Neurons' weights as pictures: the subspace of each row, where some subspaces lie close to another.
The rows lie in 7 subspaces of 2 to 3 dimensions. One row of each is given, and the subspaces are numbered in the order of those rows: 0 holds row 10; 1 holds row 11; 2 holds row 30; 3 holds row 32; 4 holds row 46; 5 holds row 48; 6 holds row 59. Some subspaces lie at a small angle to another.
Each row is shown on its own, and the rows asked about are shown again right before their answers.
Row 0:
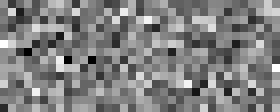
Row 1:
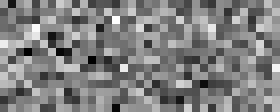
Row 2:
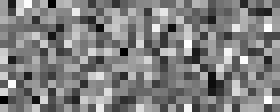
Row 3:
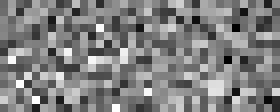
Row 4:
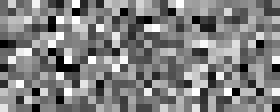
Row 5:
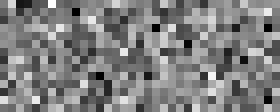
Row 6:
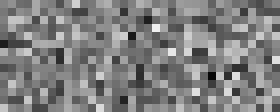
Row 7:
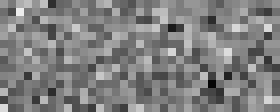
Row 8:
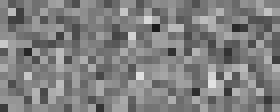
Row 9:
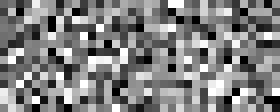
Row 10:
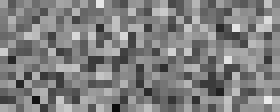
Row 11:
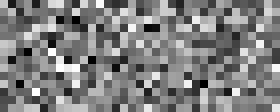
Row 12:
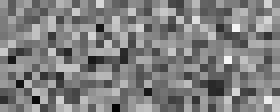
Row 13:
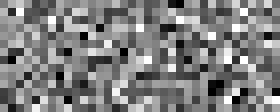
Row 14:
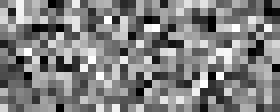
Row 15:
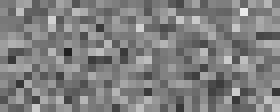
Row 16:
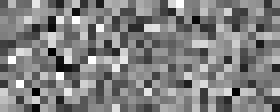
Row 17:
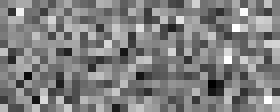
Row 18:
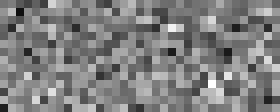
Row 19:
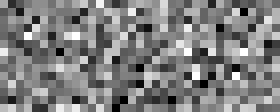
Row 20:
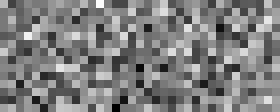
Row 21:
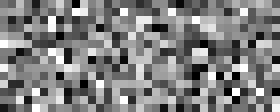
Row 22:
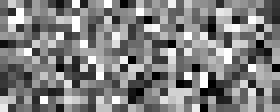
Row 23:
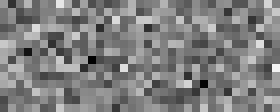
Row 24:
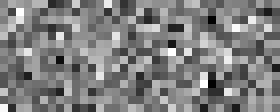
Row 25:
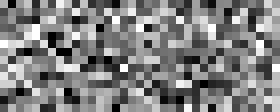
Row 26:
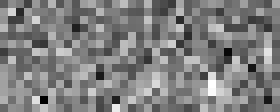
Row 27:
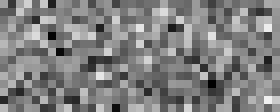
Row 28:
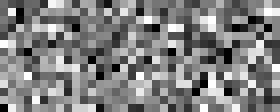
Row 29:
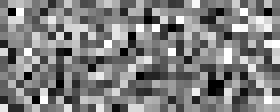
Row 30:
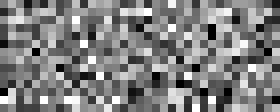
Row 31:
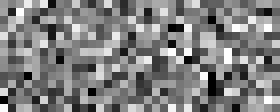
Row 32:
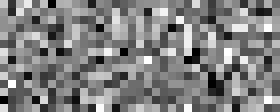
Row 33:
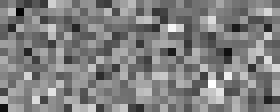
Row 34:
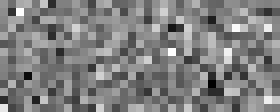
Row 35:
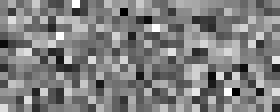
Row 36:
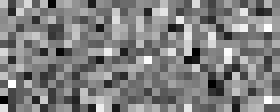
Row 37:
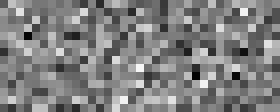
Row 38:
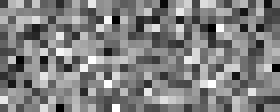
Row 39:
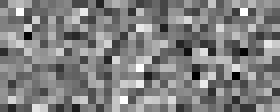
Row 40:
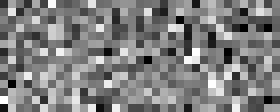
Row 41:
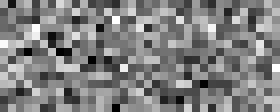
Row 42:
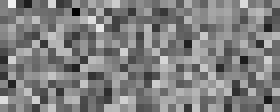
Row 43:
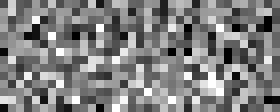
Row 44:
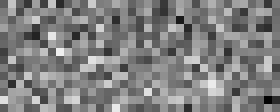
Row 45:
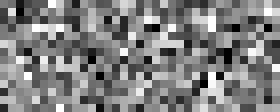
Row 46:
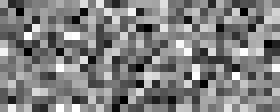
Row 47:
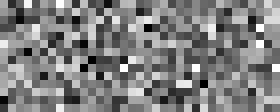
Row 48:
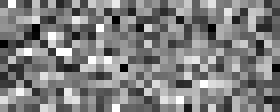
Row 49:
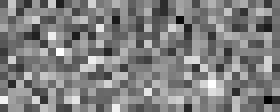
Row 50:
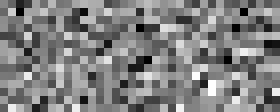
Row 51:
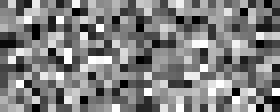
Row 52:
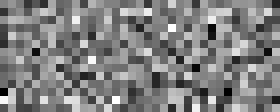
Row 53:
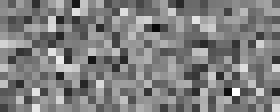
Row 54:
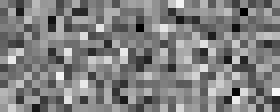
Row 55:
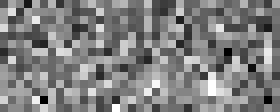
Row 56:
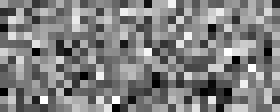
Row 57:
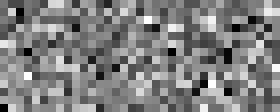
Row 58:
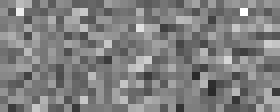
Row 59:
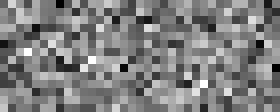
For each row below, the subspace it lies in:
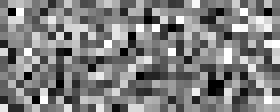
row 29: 0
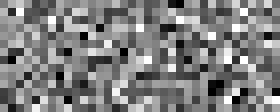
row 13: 1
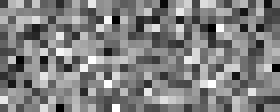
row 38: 3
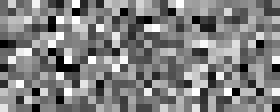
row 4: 1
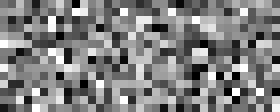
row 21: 1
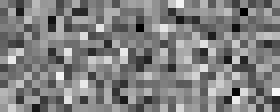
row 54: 1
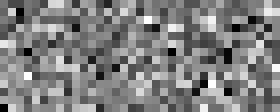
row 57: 6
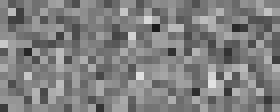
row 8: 0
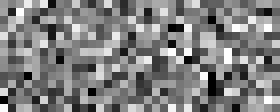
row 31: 2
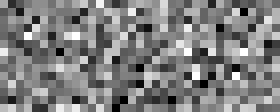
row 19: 4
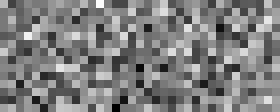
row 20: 0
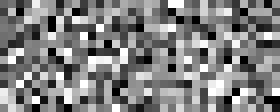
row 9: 1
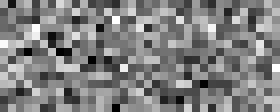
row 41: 5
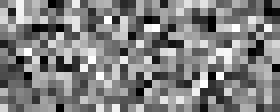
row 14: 3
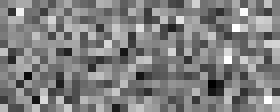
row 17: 0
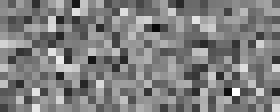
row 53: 1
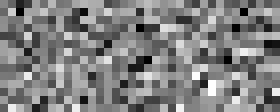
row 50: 4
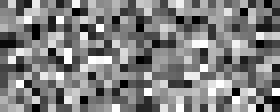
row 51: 4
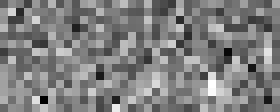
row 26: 2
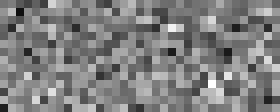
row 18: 5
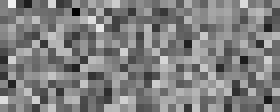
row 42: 3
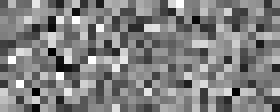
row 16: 1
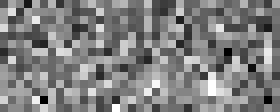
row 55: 2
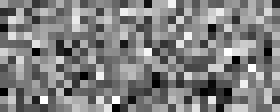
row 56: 2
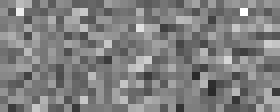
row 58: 4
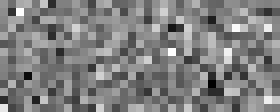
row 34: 6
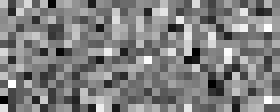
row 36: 3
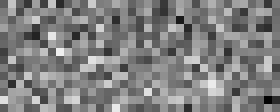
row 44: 6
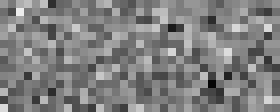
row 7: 5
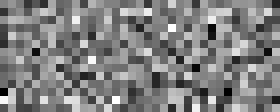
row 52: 2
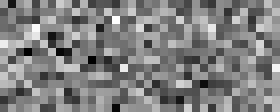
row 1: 5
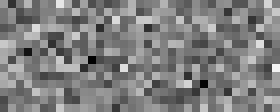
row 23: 6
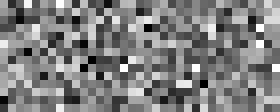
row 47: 2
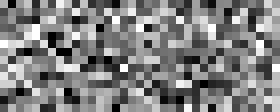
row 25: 5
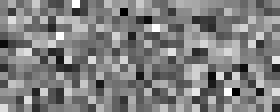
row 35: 1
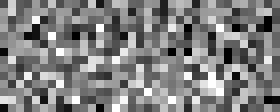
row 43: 4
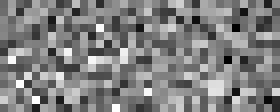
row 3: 0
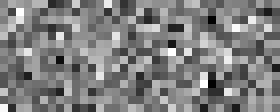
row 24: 2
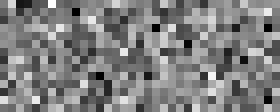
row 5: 3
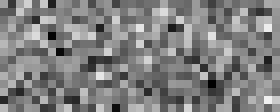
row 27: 5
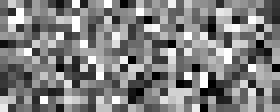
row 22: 2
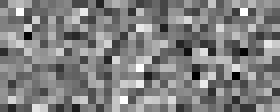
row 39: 4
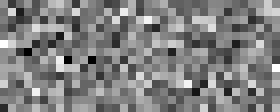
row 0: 4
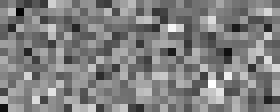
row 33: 5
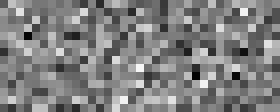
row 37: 4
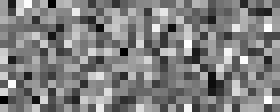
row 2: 3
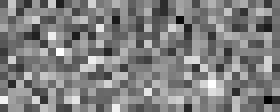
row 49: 6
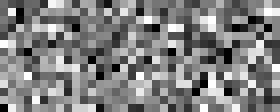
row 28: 6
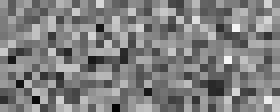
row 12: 0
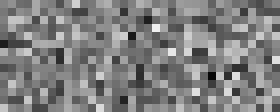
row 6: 0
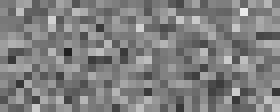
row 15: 0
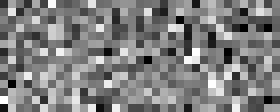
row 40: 3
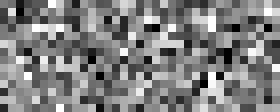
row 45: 3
